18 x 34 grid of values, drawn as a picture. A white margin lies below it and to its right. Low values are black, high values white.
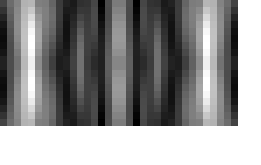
It mirrors both left to right and top to bottom. No overall slope runs across the table. Streaks run downward.
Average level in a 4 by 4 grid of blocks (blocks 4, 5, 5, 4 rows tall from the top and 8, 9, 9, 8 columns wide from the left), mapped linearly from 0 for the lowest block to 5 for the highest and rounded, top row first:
5 0 0 5 / 5 1 1 5 / 5 1 1 5 / 5 0 0 5
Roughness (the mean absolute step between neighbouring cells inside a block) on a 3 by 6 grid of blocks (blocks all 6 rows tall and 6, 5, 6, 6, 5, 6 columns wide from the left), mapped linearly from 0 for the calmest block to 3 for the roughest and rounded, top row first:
201102 / 301103 / 201102
